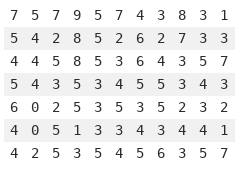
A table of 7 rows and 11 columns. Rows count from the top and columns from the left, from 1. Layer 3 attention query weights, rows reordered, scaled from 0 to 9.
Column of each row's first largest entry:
4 4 4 1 1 3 11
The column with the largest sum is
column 4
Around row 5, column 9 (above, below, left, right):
3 4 5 3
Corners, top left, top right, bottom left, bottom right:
7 1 4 7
